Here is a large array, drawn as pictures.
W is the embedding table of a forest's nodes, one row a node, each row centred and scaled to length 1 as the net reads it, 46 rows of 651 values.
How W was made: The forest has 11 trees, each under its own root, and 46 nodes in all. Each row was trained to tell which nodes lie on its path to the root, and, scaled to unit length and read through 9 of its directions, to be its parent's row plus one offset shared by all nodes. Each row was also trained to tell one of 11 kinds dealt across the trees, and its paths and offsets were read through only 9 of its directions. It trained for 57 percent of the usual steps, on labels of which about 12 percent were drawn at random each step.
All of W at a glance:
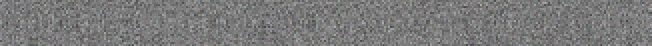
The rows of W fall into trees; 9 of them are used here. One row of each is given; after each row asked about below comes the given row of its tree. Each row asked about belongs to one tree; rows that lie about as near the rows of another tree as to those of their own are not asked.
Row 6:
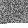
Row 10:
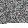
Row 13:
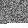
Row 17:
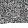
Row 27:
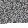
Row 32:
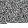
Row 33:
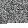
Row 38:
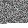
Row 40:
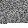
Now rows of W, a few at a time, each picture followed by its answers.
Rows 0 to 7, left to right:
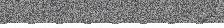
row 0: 38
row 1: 17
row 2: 40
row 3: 40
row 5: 32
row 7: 27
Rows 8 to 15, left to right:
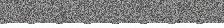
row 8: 6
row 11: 13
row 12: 13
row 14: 27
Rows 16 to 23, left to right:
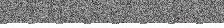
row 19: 33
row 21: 38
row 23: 38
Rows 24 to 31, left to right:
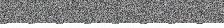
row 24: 27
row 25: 6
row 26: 27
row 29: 40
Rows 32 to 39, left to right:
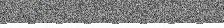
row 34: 17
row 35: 27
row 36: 13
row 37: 40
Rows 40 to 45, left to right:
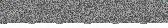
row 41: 33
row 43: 40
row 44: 38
